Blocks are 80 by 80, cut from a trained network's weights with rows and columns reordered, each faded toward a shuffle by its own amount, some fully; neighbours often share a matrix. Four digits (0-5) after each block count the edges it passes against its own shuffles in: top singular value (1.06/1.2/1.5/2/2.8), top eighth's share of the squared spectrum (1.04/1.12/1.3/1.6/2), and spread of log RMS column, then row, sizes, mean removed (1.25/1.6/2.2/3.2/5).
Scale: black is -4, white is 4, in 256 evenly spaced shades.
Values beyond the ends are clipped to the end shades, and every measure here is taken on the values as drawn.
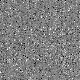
2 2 0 1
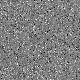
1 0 0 0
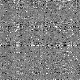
3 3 1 3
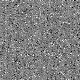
1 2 0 1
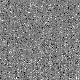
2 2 0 1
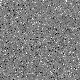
0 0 0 0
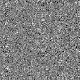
3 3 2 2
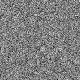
2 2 0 0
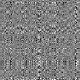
4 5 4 3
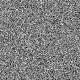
0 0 0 0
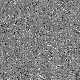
1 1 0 0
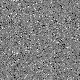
1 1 0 0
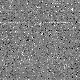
2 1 0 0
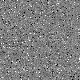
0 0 0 0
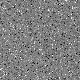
0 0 0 0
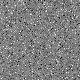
0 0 0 0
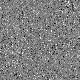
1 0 0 0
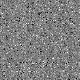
2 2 0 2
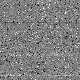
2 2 1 0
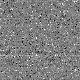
1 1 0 0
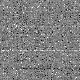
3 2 1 1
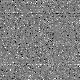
2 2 1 0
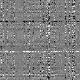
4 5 4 2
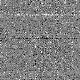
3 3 2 2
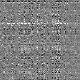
4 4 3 2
